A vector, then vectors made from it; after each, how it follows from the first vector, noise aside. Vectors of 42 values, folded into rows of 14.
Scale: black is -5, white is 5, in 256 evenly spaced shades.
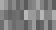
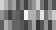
scaled up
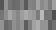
sign-scrambled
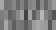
sign-scrambled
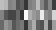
scaled up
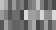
scaled up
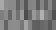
sign-scrambled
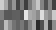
scaled up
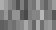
sign-scrambled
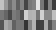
scaled up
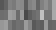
sign-scrambled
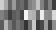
scaled up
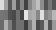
scaled up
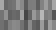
sign-scrambled
